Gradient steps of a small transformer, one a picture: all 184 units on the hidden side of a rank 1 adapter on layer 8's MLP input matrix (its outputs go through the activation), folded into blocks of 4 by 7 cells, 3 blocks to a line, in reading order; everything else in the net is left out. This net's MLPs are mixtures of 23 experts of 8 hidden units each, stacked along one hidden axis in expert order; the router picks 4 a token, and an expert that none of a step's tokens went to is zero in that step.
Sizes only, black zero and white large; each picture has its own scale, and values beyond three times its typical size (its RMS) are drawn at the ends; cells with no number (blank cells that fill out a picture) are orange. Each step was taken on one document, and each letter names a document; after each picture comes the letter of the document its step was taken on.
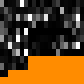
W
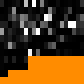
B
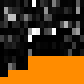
B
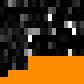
B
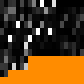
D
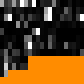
D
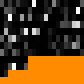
W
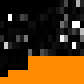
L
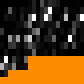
D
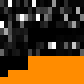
W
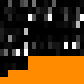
W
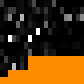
D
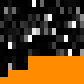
B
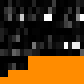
W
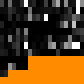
W
